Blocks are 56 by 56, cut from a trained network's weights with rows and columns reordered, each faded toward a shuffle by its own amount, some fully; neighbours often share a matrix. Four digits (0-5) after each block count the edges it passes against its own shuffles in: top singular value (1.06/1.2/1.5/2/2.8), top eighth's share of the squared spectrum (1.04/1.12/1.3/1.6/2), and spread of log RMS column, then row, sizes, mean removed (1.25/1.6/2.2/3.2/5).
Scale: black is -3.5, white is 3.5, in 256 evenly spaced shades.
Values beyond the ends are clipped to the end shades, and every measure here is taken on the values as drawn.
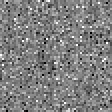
0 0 0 0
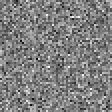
0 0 0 0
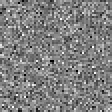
1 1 0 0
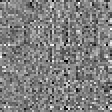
3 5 3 2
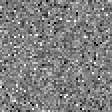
0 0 0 0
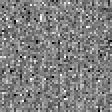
2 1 0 1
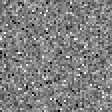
0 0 0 0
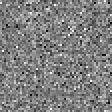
1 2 0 1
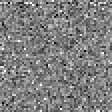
2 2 0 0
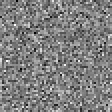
1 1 0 0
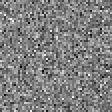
2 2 0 0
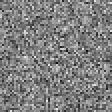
1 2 0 0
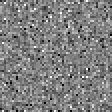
0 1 0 0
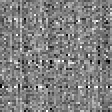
3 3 0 3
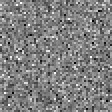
0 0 0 0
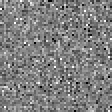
1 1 0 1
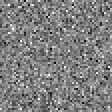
1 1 0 0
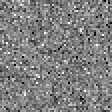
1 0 0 0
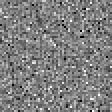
0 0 0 0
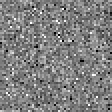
0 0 0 0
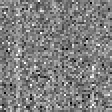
2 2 0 1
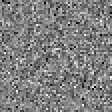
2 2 1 0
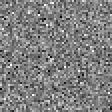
1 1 0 0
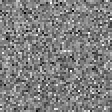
2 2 0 0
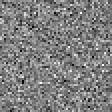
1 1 0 0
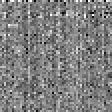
3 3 0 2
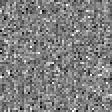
1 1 0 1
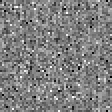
1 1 0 1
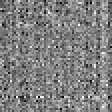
3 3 1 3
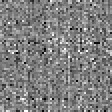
2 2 0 2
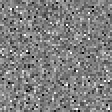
0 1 0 0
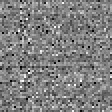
2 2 2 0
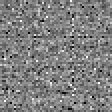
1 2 1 0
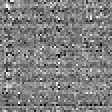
3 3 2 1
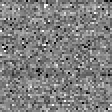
2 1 0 0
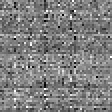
3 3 2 1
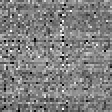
3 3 2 0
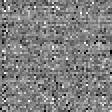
2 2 2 0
